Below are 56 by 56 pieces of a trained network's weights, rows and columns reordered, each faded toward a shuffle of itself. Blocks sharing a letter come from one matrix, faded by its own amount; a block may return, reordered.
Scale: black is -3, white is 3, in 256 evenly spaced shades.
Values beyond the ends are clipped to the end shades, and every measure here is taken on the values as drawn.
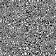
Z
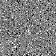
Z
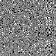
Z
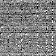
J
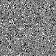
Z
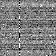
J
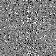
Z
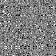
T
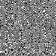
Z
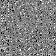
Z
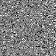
Z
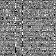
J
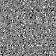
Z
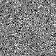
T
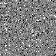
Z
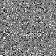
T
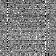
J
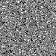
T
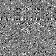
T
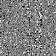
Z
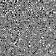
Z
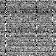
J
